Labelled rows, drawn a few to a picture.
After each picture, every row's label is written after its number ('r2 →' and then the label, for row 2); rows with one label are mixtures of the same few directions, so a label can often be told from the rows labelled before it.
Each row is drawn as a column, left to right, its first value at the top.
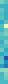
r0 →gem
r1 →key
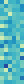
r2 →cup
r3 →gem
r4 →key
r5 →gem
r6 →cup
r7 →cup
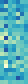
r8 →cup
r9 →gem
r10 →gem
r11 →gem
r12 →cup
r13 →key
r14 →key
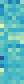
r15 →key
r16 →key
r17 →cup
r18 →cup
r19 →cup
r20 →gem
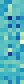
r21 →key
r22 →cup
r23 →cup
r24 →gem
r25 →cup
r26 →gem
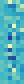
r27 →gem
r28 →cup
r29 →cup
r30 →key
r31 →cup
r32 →key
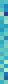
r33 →key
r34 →key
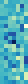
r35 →cup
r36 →cup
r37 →gem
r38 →gem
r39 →cup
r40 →key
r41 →key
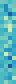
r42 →gem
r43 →cup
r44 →key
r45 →cup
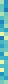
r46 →gem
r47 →cup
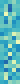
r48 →gem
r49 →key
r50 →cup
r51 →gem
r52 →gem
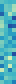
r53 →key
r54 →cup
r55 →key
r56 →cup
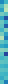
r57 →cup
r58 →cup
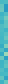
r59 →cup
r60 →cup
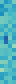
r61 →key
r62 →gem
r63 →cup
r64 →cup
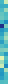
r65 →key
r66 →gem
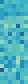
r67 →gem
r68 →key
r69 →gem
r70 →key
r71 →key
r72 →gem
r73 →cup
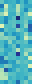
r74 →key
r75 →key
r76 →gem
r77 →gem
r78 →cup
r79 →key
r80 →cup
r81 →key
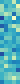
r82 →cup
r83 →key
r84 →key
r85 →cup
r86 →key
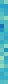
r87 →key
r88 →cup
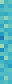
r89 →cup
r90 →cup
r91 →gem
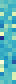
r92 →gem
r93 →key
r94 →cup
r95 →key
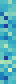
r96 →key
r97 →cup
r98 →gem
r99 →key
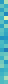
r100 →gem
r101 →cup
